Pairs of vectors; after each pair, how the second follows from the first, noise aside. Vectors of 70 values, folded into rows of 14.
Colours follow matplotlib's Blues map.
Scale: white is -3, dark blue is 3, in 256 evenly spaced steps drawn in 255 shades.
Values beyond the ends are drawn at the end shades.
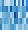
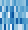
reversed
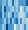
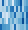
reversed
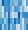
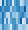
shuffled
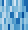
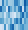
shuffled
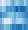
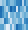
shuffled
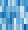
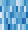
shuffled
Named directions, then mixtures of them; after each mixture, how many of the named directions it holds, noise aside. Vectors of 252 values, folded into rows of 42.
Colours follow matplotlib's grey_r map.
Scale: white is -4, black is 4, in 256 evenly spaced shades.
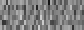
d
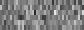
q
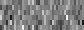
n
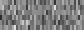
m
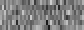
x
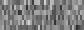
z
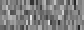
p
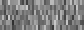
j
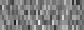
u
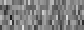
three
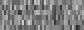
one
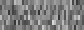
three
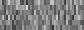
one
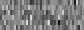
two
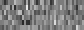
two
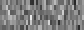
one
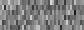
three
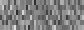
two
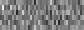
three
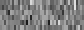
two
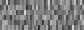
three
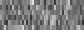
three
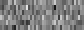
two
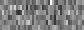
three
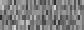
one
